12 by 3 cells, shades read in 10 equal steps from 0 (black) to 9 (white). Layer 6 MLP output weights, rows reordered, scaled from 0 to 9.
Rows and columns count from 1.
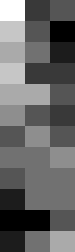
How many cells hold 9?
1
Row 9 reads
3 4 4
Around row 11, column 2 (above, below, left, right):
4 4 0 3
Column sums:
52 41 36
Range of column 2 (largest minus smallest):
6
